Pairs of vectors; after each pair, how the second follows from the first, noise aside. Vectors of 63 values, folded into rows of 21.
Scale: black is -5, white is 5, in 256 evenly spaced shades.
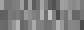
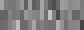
copied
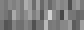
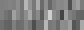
copied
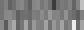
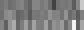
copied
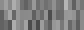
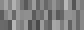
copied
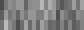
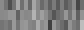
wrapped around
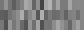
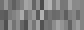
copied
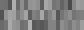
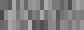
copied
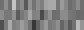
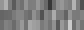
reversed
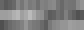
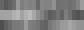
copied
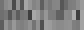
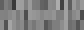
wrapped around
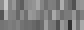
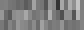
wrapped around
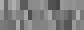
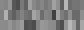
reversed
